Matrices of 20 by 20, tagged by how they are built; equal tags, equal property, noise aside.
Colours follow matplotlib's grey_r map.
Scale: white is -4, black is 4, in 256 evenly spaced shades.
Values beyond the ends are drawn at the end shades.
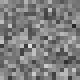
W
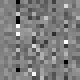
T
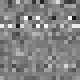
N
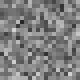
W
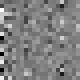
T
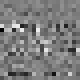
N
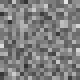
W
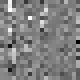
T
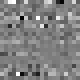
N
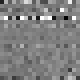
N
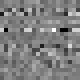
N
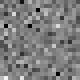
W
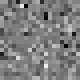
W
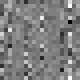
T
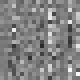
T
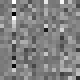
T
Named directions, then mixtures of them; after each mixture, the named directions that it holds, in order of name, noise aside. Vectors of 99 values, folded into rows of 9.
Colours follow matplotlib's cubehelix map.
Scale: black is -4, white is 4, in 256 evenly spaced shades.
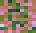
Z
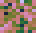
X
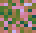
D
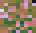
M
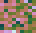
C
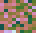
C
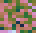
C, Z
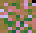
M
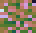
M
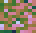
C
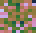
M, Z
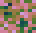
D, X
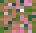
D, X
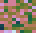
C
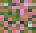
D, M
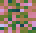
Z
